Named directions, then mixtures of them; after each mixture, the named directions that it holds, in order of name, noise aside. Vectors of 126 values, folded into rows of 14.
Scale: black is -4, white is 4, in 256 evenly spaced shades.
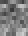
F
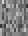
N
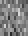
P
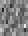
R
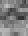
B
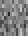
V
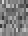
B, N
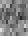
B, R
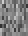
N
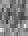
B, R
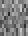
V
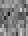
B, V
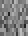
V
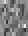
F, R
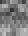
B, F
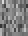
N
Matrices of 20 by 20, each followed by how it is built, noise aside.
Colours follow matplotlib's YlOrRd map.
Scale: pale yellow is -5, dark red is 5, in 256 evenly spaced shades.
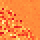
lower triangular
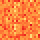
low rank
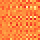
low rank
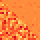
lower triangular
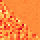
lower triangular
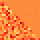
lower triangular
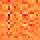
low rank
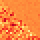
lower triangular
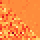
lower triangular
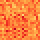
low rank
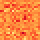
low rank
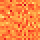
low rank
